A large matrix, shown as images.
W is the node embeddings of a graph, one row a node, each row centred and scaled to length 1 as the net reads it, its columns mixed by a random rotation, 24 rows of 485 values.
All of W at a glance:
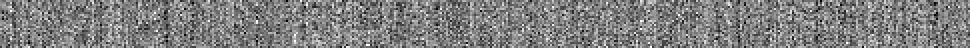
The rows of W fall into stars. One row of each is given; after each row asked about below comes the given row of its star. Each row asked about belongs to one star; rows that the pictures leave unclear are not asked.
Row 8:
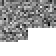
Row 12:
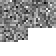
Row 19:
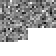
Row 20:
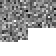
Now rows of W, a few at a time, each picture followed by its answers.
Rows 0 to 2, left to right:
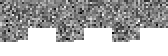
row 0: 8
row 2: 19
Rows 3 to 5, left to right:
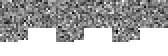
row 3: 12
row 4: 12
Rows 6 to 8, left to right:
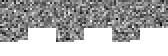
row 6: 8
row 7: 19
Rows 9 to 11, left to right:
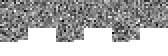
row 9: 8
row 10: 19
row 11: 19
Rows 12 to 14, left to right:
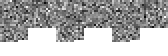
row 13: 8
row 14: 12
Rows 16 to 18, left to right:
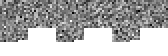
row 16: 12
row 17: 20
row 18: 8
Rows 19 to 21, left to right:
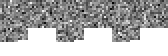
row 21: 8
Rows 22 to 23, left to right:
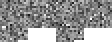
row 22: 20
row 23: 19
